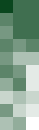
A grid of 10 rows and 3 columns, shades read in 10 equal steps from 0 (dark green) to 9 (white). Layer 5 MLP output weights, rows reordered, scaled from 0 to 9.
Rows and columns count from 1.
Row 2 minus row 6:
0 -2 -6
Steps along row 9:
up up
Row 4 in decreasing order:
4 3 3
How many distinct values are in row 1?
2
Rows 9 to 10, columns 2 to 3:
7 8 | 5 9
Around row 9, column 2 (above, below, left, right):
6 5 4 8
